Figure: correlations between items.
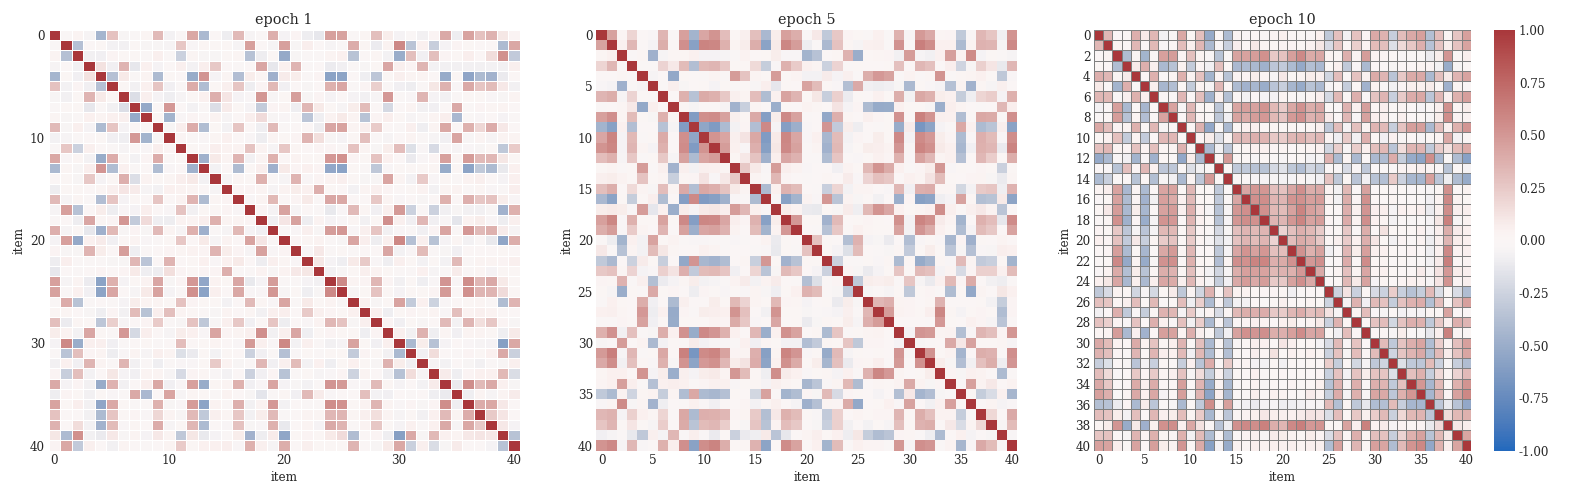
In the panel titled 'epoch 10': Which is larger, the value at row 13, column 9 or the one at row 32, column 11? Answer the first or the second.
the first
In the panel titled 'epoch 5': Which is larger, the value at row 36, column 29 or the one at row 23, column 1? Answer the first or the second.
the second
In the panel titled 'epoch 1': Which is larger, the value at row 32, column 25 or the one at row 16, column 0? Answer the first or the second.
the second
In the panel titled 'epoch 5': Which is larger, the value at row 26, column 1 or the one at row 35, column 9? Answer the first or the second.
the second
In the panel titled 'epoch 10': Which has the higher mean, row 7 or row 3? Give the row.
7
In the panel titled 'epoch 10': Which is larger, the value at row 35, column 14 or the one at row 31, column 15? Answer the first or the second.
the second
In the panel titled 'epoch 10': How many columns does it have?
41
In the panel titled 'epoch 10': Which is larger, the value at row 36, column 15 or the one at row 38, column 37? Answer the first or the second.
the second
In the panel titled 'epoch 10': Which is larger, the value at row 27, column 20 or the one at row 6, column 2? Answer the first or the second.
the first
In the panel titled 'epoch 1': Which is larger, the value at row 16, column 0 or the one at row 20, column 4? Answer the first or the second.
the first
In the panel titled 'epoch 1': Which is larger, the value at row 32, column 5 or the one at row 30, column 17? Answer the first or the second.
the second
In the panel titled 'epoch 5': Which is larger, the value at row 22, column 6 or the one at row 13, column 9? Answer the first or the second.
the second
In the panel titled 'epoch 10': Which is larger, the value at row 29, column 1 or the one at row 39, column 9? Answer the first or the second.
the second
